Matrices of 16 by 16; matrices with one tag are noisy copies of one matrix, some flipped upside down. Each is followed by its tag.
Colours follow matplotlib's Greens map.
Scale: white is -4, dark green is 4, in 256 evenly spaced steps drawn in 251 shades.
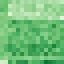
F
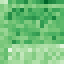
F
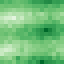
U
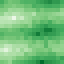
U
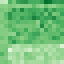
F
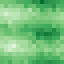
U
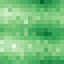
U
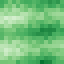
U
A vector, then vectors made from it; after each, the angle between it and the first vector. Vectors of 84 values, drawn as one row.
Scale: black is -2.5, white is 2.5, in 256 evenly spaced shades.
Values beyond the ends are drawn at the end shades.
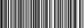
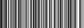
nearly parallel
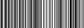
partly aligned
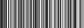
nearly parallel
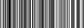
partly opposed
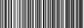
orthogonal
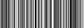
partly aligned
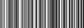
partly opposed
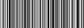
nearly opposite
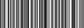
orthogonal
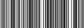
orthogonal
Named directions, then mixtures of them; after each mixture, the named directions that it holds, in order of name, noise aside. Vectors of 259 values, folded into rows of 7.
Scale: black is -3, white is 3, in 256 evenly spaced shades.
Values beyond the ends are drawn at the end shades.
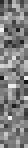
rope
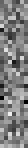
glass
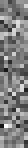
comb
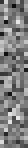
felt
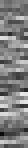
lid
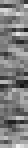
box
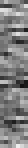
box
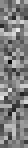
comb, glass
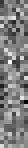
glass, rope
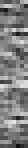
box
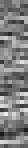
lid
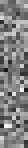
comb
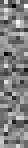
box, comb, felt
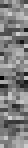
box, lid, rope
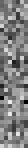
glass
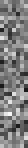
comb, glass, lid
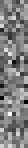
glass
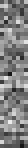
box, felt, glass
